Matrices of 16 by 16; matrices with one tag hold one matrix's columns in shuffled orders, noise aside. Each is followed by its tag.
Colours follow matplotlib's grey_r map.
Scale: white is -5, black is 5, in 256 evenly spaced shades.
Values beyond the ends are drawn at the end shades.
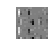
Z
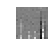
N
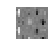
Z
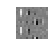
Z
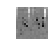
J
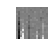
N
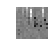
J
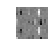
Z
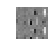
Z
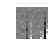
N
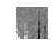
N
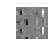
Z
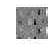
Z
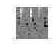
J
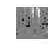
J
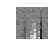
N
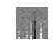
N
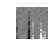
N
